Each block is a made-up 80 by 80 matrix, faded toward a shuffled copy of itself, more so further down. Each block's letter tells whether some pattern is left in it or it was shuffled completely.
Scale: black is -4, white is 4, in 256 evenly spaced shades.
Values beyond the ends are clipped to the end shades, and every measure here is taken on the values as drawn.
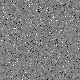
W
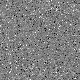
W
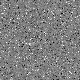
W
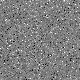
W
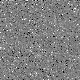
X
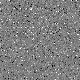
X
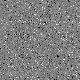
X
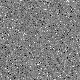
W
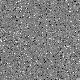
X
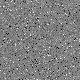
W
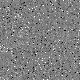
X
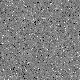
W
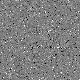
X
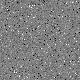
W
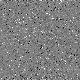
X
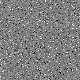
X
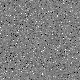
W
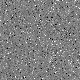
W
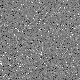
X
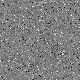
W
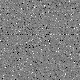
X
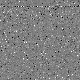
X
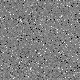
X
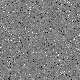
W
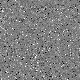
X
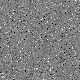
W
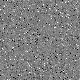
X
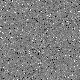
W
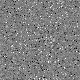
X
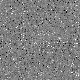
X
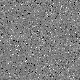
X
